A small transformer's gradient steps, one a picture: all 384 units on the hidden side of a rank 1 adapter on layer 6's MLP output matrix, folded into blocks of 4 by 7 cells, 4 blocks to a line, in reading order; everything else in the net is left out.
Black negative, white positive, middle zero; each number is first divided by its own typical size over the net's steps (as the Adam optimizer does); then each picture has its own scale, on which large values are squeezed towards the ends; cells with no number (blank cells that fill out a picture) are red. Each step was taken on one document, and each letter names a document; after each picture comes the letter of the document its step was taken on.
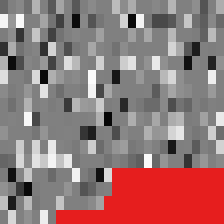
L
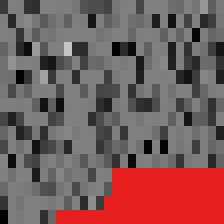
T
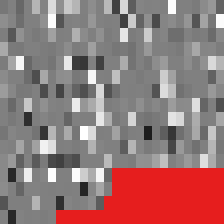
L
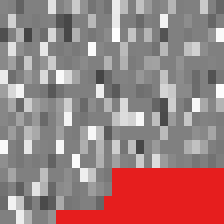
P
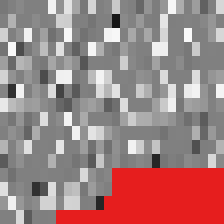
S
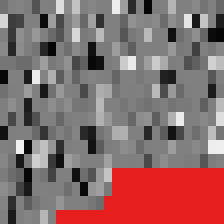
L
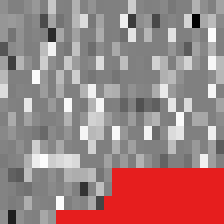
L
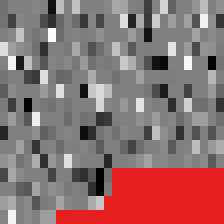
L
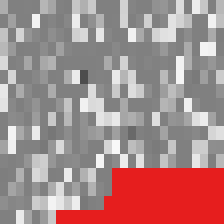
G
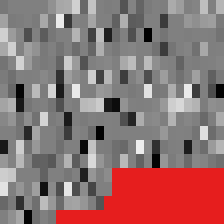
P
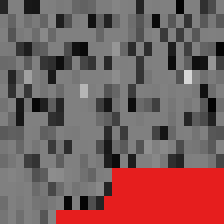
T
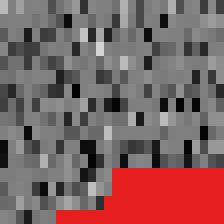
S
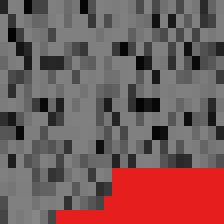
T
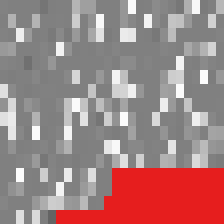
G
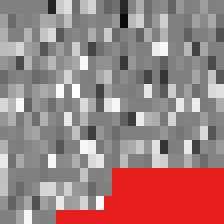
P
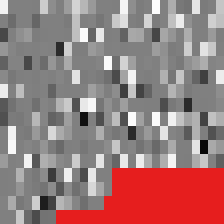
G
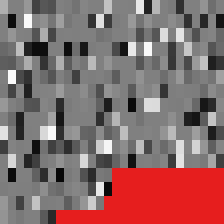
T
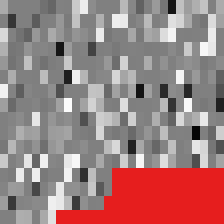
G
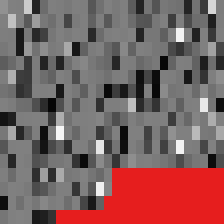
T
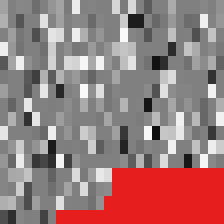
L
